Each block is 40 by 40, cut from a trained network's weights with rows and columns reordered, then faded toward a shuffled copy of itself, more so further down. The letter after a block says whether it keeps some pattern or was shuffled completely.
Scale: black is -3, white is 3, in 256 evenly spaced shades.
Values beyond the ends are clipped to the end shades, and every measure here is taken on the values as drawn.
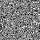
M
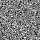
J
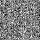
M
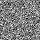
J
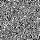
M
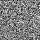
J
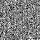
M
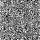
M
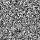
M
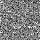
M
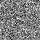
J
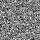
J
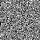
M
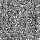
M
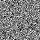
M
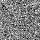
J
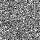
J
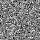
J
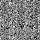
M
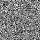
M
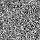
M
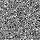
J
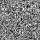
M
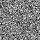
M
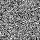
J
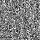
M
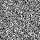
J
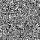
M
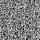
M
